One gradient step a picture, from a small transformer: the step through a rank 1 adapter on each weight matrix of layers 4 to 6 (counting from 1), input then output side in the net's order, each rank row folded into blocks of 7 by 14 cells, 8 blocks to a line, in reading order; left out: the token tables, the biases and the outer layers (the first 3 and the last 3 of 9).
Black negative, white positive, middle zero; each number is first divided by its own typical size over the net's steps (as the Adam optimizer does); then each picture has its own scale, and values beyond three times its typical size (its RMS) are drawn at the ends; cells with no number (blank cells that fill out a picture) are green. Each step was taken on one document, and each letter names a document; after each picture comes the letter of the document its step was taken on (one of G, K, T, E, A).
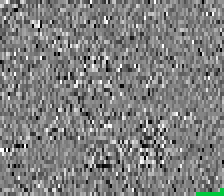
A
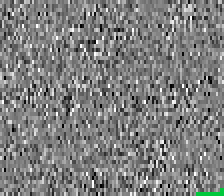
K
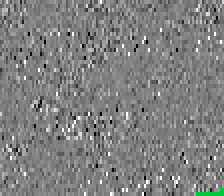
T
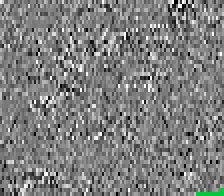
K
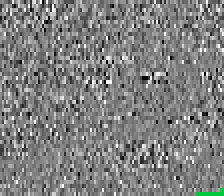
A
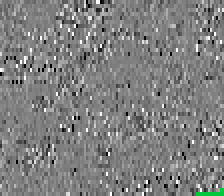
T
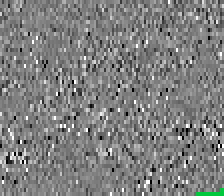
T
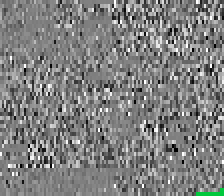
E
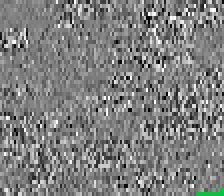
E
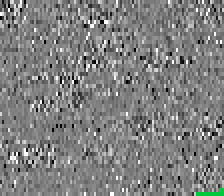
T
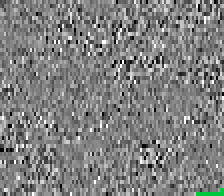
A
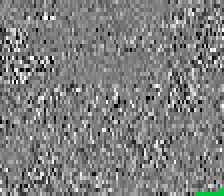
K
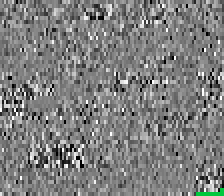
E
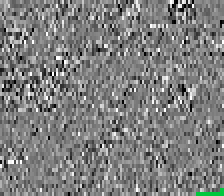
K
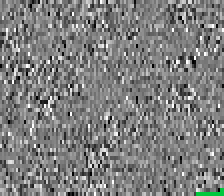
K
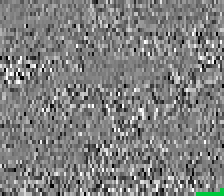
K
